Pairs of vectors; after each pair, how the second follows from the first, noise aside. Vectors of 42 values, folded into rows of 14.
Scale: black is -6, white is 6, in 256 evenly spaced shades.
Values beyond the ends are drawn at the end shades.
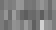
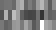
scaled up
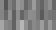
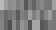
shuffled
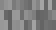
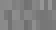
shrunk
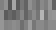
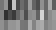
scaled up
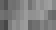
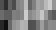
scaled up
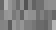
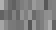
reversed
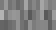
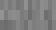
shrunk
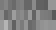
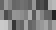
scaled up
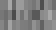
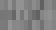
shrunk
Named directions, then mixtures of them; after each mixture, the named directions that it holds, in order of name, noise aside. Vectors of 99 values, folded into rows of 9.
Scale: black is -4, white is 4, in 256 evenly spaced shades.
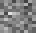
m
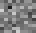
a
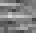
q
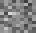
m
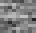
a, q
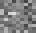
a, m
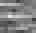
q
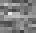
m, q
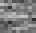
a, q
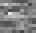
m, q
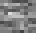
m, q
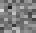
a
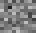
a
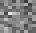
m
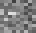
a, m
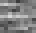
q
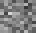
m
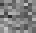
m, q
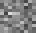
m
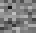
a, q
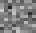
a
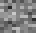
a, q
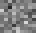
a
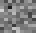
a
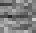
m, q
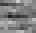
q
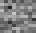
a, q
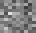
m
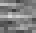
q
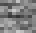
a, q
